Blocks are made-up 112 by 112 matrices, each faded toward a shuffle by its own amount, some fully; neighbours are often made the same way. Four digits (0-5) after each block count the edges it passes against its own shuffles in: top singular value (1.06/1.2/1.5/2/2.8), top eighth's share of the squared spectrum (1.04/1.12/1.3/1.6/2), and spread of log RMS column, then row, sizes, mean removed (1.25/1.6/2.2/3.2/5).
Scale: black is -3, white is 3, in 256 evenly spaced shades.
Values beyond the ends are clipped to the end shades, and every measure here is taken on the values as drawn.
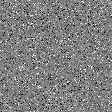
0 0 0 0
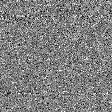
0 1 0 2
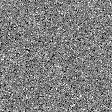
0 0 0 0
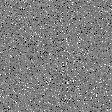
2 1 0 0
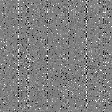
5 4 3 1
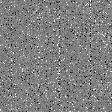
3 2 2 0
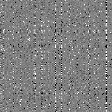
5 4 3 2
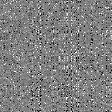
4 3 3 1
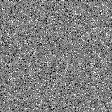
3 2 0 1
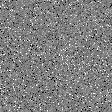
0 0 0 0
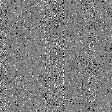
2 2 3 0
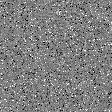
0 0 0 0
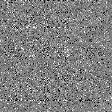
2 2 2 2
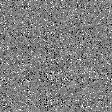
1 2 2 2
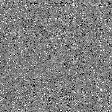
1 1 2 2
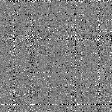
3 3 3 3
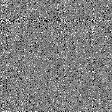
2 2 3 2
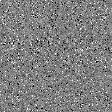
1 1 2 2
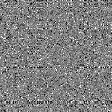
4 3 2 2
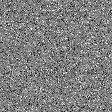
2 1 0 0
